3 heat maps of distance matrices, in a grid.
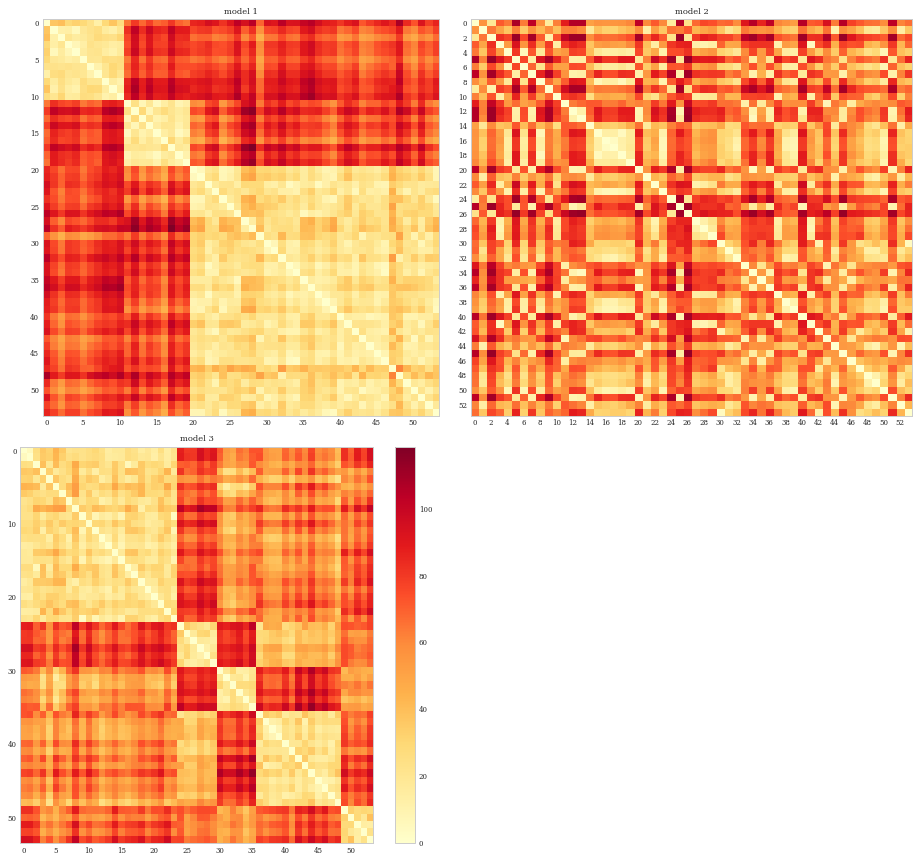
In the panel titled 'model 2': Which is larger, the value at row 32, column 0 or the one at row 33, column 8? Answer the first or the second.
the second
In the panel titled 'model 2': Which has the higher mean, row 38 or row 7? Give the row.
7
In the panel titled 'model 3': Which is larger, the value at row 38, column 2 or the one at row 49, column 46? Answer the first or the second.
the second
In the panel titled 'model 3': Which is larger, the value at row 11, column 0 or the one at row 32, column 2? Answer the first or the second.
the second
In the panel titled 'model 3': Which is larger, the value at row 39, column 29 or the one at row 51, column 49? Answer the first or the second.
the first
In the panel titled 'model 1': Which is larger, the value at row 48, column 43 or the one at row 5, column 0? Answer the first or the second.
the first
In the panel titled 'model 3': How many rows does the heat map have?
54
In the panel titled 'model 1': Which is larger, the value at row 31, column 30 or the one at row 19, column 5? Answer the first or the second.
the second
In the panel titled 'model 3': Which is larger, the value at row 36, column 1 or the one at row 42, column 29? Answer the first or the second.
the first
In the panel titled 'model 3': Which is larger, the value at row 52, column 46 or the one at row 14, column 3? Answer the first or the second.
the first
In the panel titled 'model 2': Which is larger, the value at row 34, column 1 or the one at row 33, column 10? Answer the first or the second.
the second
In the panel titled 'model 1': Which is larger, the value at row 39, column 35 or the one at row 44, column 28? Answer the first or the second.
the second
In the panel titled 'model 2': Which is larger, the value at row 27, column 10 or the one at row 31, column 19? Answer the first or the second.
the second
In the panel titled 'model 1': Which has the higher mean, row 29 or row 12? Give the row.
12
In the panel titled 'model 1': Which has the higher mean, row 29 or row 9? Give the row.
9
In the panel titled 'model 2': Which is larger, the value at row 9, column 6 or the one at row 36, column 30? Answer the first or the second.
the second
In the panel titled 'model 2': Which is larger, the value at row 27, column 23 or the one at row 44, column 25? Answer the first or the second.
the second
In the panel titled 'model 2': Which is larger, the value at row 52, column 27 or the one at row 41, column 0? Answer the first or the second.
the second
